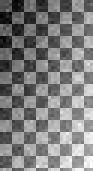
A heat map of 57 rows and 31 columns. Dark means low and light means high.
Slope: up to the bottom right. Ninth with the lowest average: top left. Ninth with the highest average: bottom right. Grain: checkered. Mirror symmetry: none.
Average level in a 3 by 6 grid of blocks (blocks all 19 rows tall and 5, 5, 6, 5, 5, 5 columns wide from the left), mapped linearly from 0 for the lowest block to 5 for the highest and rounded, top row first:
001223 | 122334 | 233445
